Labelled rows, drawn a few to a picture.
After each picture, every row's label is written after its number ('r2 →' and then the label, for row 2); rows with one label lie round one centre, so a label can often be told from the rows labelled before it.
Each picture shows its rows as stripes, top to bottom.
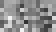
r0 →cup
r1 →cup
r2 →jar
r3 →cup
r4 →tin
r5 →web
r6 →tin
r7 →jar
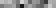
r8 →jar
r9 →cup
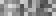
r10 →jar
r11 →tin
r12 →cup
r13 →tin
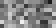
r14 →tin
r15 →web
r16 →cup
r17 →tin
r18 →web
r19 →jar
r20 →tin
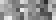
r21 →jar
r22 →cup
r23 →jar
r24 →tin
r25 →tin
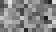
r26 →tin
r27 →web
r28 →cup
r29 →cup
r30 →jar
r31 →tin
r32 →cup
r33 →web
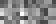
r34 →web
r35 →web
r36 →jar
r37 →jar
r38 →web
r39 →jar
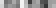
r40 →jar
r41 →jar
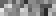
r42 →web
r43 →tin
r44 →jar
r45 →jar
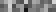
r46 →tin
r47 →web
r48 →web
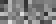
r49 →web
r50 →web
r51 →web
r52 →jar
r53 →web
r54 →tin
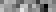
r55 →cup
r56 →jar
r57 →jar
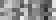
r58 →tin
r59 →tin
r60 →jar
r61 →tin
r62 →jar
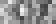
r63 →tin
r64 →jar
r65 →jar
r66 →jar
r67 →cup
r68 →cup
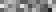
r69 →cup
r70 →jar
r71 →tin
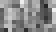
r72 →jar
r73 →jar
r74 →tin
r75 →tin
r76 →tin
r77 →tin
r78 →cup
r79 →web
